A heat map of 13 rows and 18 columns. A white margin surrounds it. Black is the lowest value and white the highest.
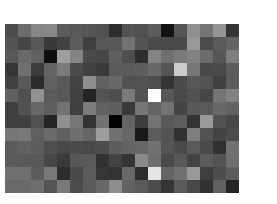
Values change most from cell to cell in the centre. The texture is fine-grained noise. Most values sit low, with a long tail of high ones. No seam splits the table. There is no overall slope. Neither half mirrors the other.
